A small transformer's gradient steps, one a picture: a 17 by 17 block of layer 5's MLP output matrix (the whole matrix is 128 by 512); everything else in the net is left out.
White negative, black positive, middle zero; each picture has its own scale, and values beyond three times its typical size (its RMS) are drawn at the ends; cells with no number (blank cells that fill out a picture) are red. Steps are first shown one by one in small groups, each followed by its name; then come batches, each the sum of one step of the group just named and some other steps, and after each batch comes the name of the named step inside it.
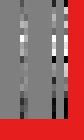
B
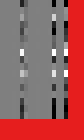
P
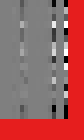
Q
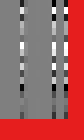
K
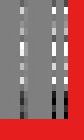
K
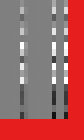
K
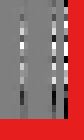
Q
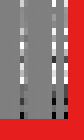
P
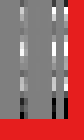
B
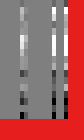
B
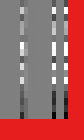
K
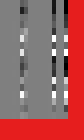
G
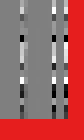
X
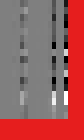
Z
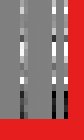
X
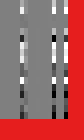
X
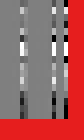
Z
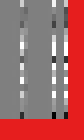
G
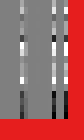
X
